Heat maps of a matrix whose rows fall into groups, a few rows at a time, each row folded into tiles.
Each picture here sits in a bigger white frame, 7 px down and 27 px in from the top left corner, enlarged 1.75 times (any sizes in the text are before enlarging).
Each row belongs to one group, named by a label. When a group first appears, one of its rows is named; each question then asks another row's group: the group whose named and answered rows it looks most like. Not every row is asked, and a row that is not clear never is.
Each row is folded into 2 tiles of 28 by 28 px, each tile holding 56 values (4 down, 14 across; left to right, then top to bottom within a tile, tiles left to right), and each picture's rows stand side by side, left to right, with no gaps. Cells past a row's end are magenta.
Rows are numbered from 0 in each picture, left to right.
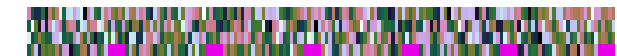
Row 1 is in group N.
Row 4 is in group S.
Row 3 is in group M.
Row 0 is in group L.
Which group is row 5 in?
L
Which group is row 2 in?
S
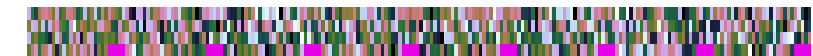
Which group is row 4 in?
L
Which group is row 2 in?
L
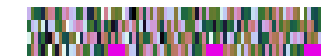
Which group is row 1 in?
M
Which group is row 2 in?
N
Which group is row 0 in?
M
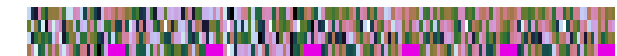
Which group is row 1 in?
S
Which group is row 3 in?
L
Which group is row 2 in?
M
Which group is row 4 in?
L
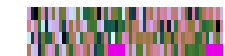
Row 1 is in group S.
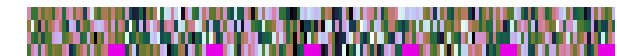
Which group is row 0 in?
L
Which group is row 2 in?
S
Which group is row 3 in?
S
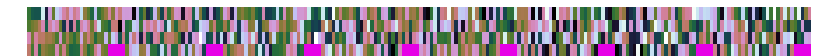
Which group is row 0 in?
S
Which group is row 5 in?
N
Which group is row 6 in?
S
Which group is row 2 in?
N
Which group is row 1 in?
N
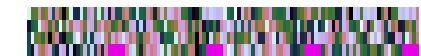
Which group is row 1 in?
S
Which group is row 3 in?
S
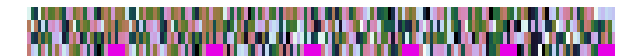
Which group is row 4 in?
M
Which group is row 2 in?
N
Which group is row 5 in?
S
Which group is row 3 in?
M
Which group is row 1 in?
L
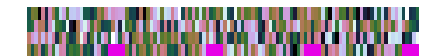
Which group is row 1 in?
L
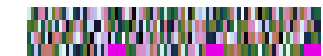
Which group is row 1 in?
N
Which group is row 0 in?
N
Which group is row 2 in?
N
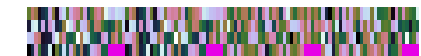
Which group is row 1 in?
S
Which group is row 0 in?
S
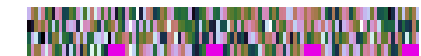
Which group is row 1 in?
M
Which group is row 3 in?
M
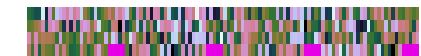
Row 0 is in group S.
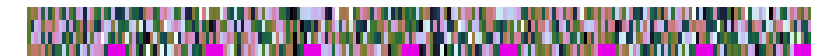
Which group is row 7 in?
L
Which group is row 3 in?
M
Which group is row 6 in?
N
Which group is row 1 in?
M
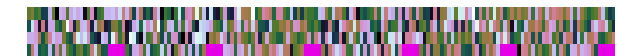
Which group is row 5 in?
N
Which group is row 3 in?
N
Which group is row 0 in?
S
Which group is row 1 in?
N
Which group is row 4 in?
L
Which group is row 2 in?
M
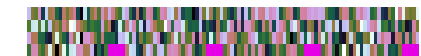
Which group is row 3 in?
M
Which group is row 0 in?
M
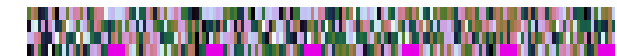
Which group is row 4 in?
L
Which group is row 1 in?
S
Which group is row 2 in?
S
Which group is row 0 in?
S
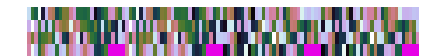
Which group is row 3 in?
S
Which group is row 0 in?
M
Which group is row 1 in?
M
